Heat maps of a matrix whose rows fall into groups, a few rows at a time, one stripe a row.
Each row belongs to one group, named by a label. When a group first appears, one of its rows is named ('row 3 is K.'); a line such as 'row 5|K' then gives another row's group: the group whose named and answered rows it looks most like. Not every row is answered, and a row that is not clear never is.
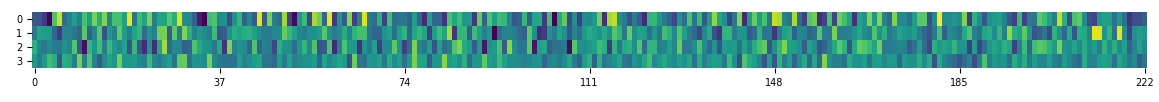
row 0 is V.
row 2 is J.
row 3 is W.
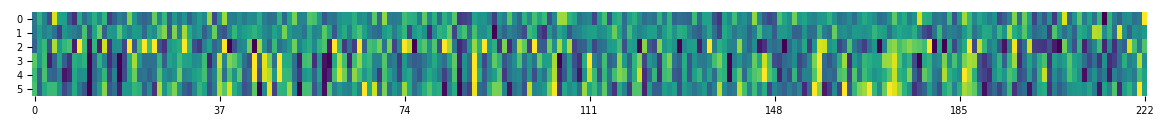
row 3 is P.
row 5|P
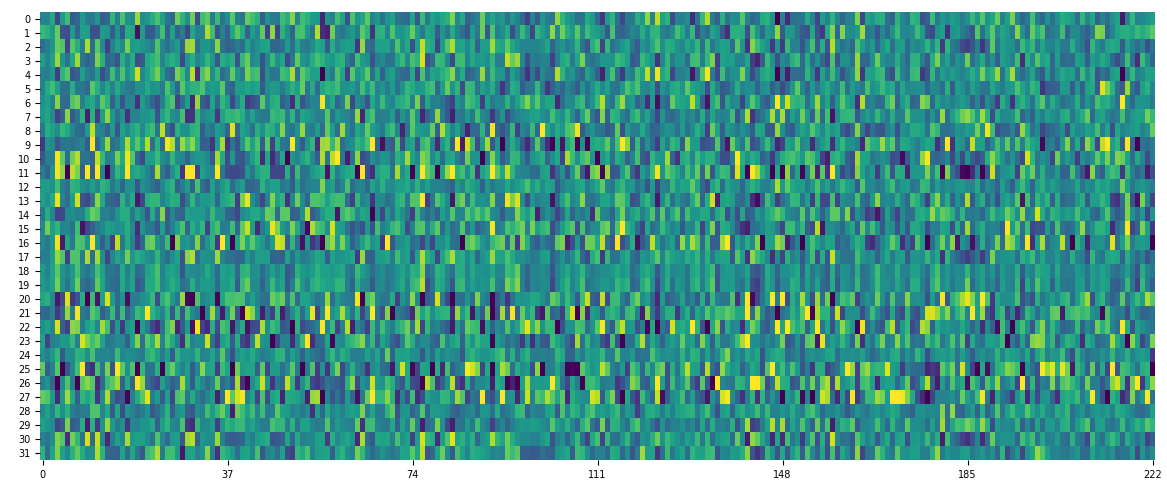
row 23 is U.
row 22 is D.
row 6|D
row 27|P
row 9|V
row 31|U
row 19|U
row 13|U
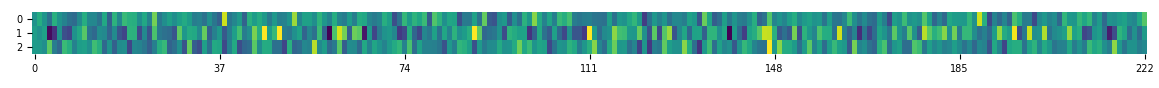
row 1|P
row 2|D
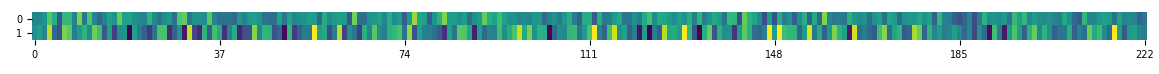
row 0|W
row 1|D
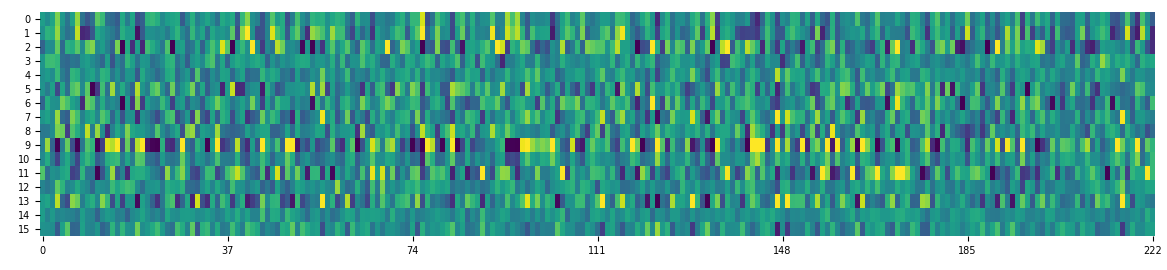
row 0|U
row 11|P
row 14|P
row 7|D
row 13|D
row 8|W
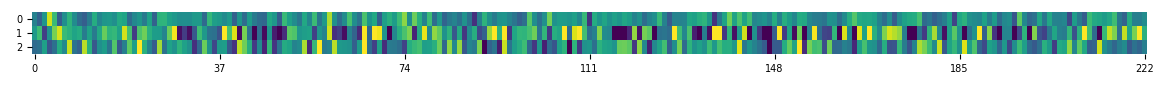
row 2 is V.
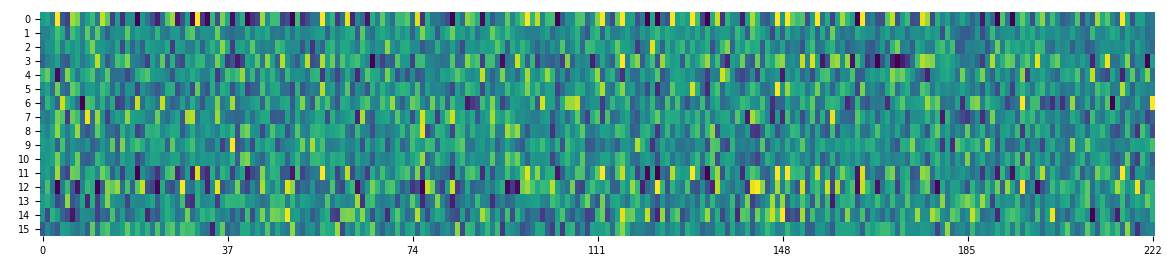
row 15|V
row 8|U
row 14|P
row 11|D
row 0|D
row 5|D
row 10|U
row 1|W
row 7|W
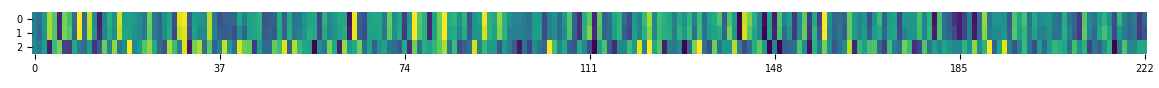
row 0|W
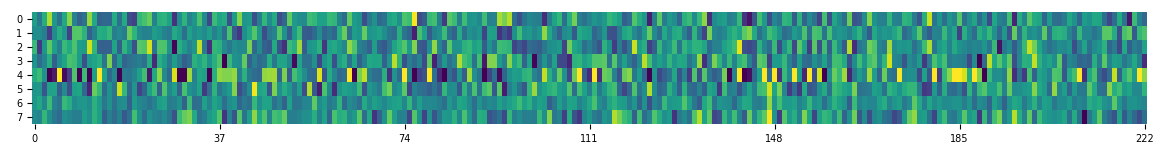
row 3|J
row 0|U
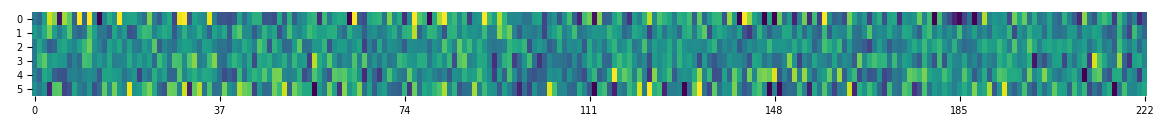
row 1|U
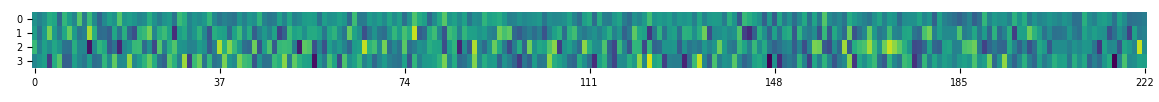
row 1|U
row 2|P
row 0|W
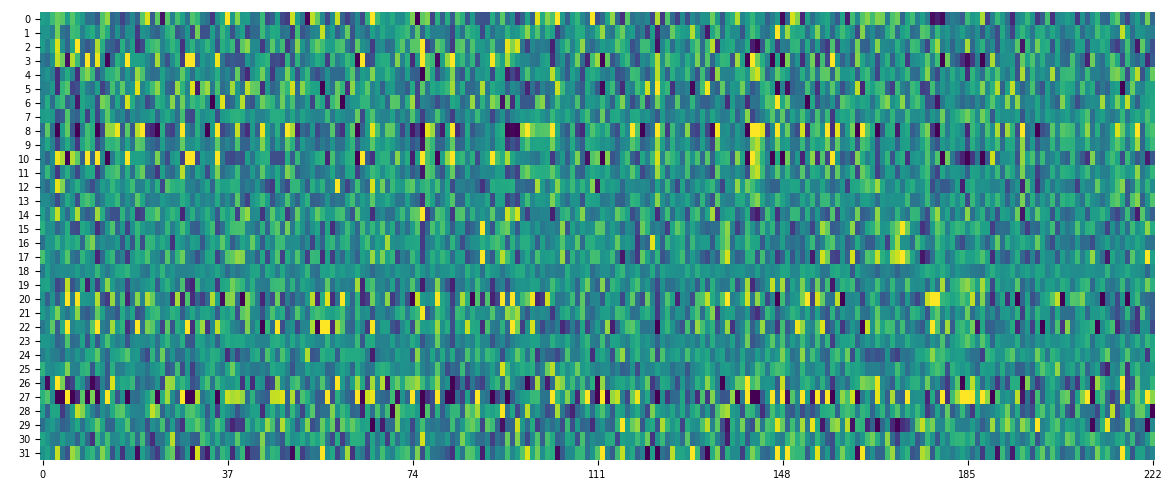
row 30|J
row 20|V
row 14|U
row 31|D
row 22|V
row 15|P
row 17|P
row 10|W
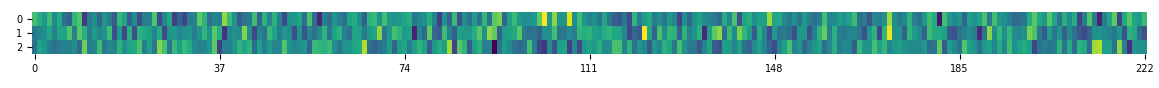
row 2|V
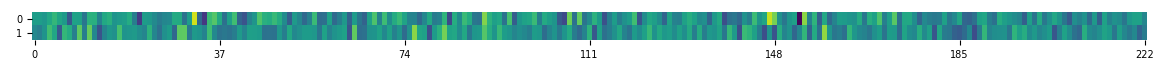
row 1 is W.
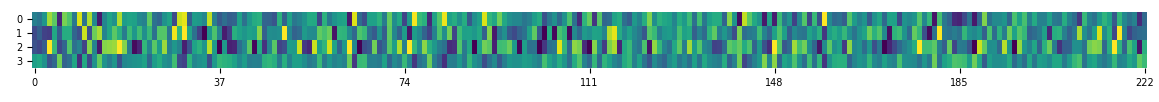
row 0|W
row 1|V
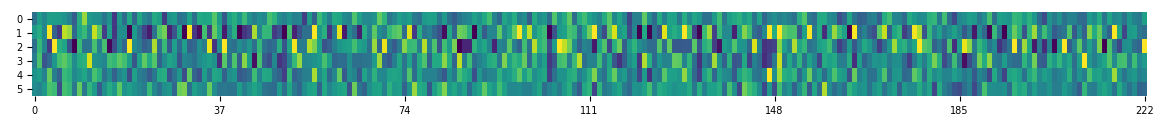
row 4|D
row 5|W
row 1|D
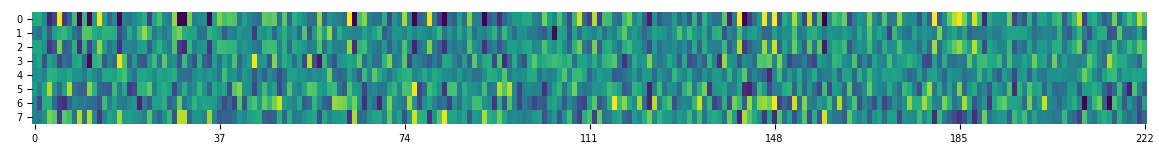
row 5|U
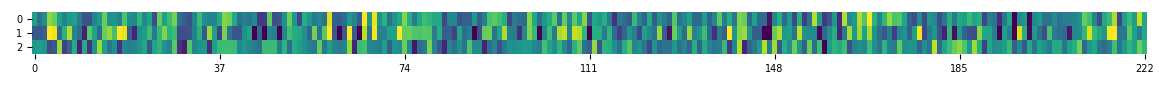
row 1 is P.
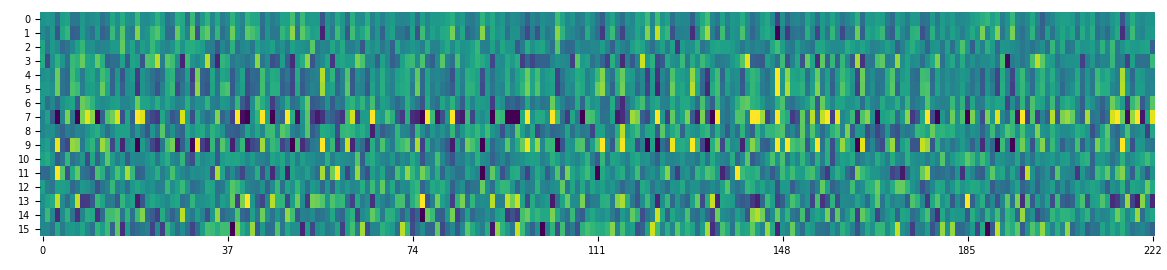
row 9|D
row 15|J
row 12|P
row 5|D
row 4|D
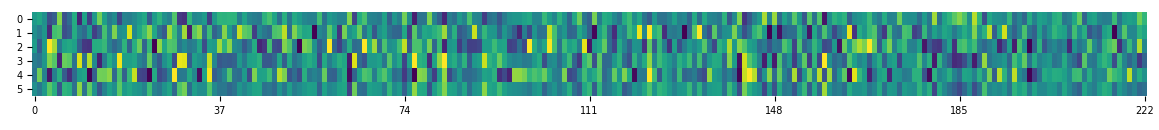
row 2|P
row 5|W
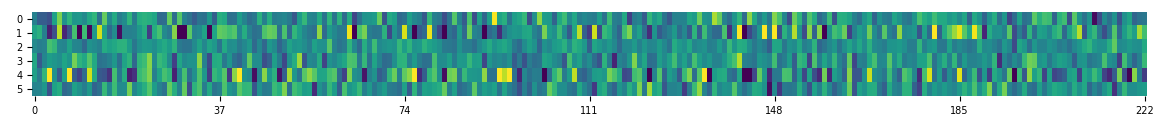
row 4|U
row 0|V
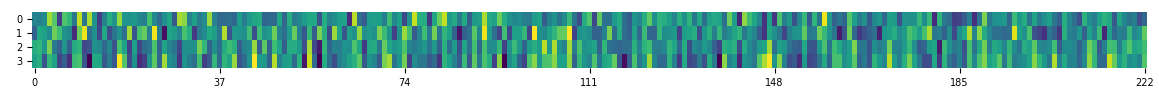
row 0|W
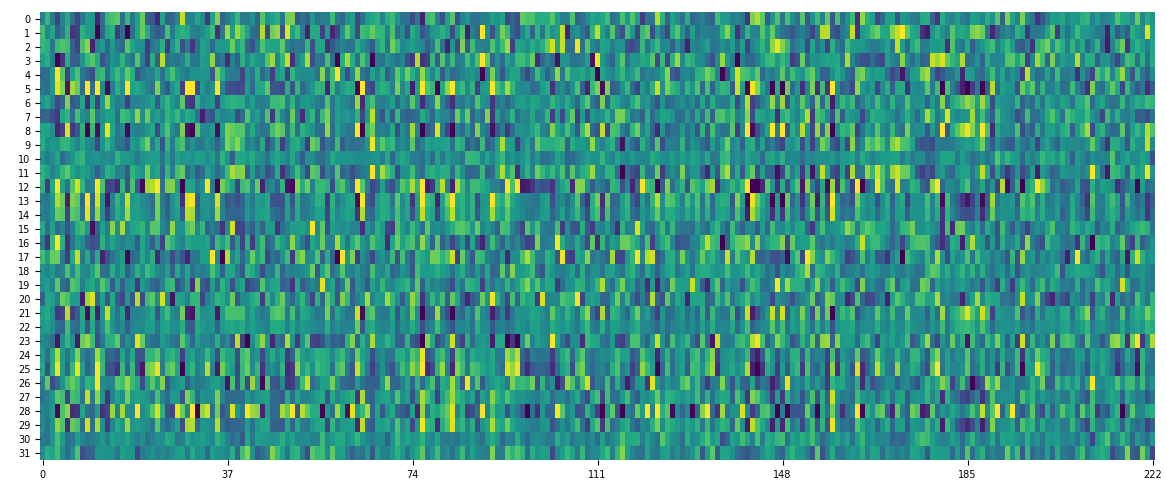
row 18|V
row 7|V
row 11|P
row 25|U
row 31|U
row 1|P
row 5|W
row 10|J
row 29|W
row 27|W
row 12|U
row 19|D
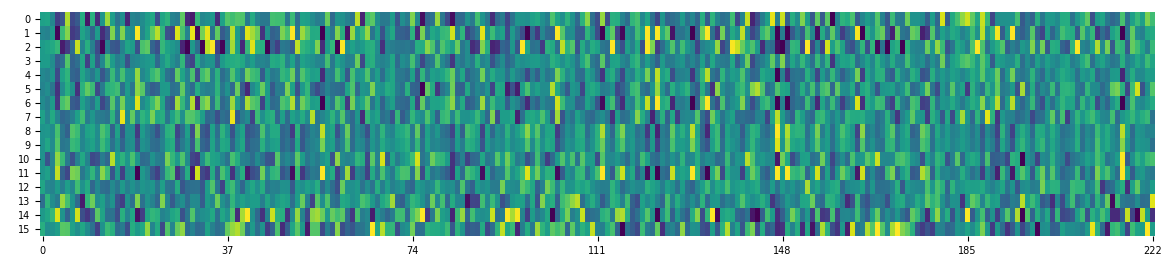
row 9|D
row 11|D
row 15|P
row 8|D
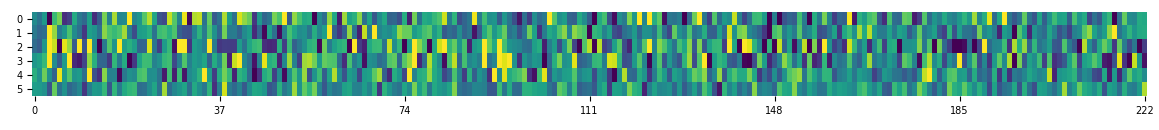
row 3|U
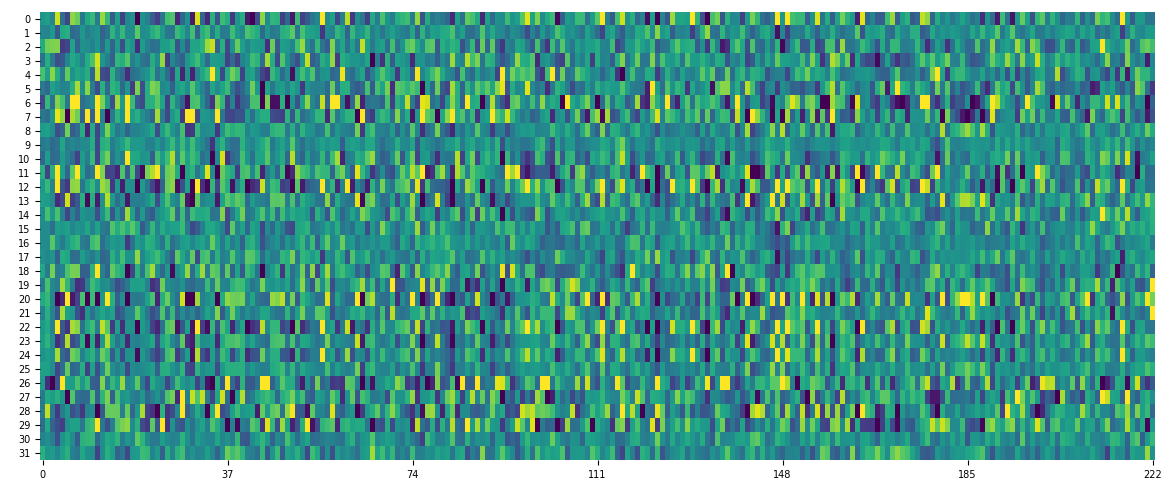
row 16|V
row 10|V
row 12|D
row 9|V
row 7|W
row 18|V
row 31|P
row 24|D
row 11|U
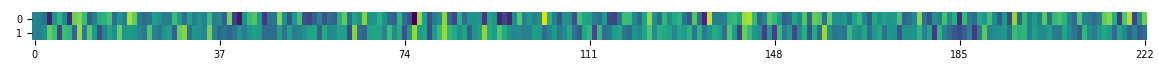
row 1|W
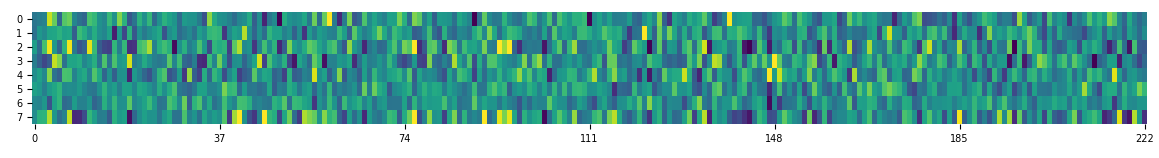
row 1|J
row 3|V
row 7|U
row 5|P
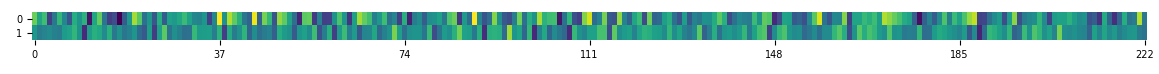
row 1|J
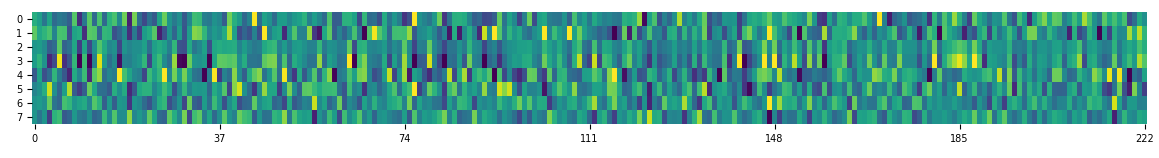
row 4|V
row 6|D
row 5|U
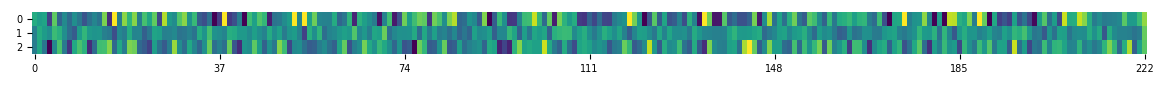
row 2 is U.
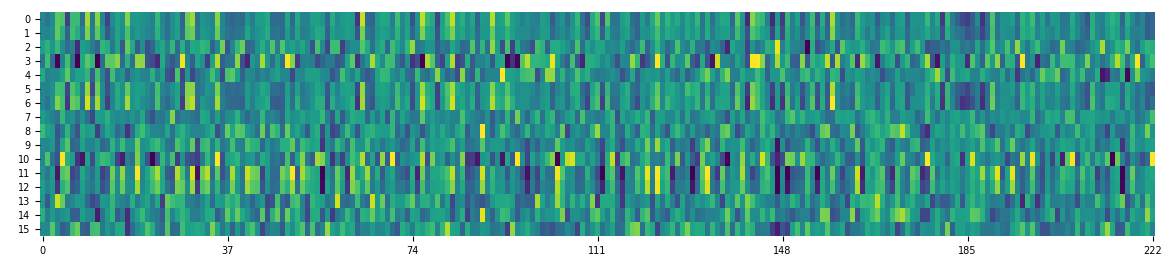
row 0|W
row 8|P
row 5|W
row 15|V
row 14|P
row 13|P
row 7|J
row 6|W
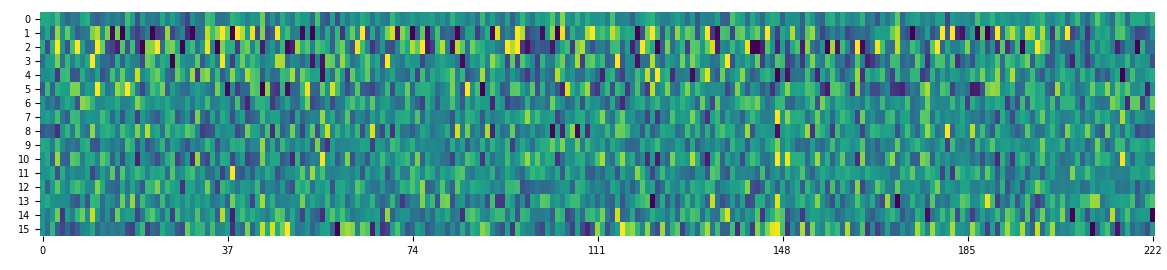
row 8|V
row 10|D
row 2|U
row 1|J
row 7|D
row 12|U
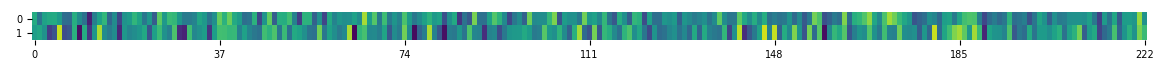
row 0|P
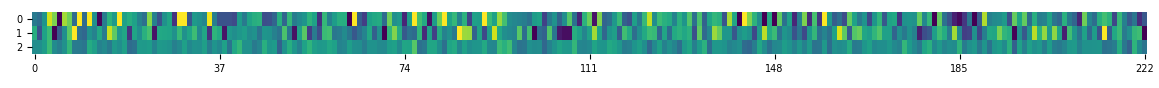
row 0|W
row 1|J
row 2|U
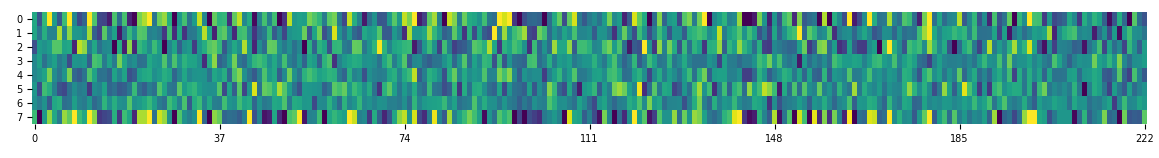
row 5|P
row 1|V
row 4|U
